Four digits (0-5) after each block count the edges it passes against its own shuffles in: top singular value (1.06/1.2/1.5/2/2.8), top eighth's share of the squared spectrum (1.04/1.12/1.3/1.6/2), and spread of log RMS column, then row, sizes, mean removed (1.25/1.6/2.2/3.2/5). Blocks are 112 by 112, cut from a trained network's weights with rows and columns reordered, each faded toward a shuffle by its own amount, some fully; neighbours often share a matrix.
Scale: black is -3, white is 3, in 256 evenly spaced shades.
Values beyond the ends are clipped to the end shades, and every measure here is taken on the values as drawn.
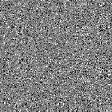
3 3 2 2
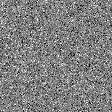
2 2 0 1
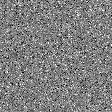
0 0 0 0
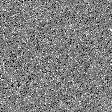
0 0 0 0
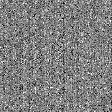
3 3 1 2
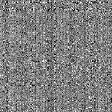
3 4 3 3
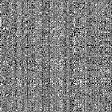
4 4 3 3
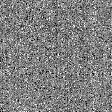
2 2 1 1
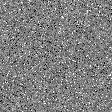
0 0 0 0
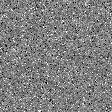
0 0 0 0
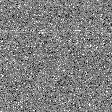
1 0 0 0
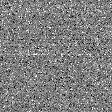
2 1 1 0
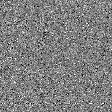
2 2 0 1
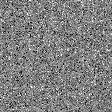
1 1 0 0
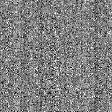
3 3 2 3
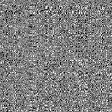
4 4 3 3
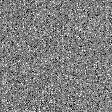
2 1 0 1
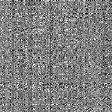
3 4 2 4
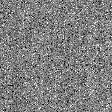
1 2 1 1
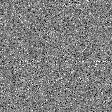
1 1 0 0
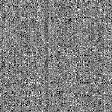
3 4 2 3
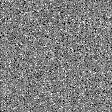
1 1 0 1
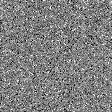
1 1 0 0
